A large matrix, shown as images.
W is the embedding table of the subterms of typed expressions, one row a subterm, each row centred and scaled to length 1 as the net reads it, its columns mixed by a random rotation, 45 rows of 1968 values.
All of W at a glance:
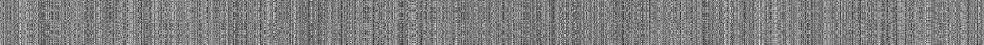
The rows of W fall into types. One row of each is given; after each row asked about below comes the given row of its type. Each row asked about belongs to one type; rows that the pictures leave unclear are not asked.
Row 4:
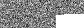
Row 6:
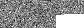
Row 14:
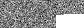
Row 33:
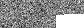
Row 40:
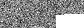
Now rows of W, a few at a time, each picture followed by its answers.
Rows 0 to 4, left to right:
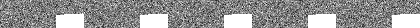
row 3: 14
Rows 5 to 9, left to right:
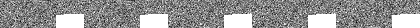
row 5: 14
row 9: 40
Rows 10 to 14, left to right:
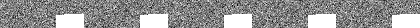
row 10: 4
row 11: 33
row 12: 14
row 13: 14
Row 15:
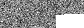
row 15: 40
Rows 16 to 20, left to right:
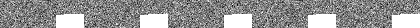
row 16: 14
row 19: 6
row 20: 40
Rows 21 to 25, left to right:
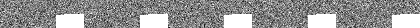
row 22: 4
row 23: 6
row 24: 40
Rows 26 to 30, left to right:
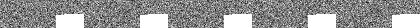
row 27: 14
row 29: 40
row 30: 33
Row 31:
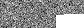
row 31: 14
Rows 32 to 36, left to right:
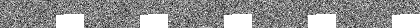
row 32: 14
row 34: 40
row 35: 40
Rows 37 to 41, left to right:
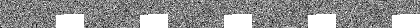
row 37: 6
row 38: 33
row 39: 33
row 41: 6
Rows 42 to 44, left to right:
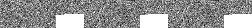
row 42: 40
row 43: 6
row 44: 6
